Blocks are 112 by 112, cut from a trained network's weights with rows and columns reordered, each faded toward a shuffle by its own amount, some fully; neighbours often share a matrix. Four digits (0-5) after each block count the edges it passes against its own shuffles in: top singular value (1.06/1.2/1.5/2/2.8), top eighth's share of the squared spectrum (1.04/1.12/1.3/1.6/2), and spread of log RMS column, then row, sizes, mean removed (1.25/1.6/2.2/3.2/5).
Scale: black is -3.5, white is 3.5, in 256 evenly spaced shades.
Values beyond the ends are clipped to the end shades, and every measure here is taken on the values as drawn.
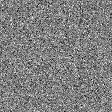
1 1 0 0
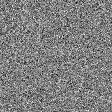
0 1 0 0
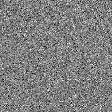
2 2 0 1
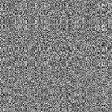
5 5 3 2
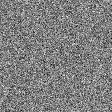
0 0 0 0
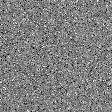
0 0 0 0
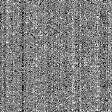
4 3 2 3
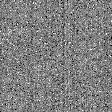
2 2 0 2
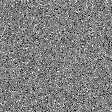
0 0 0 0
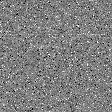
0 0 0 0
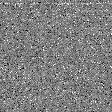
1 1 0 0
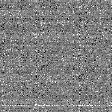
3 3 3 2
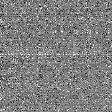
2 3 2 2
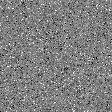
0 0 0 0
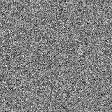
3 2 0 0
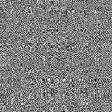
4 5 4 3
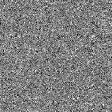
3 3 2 1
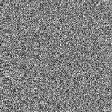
4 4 2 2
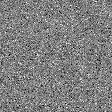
1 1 0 0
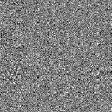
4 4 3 2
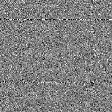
3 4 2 2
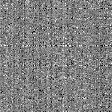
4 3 1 3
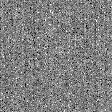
2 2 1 1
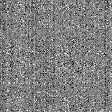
3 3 1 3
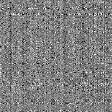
3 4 1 3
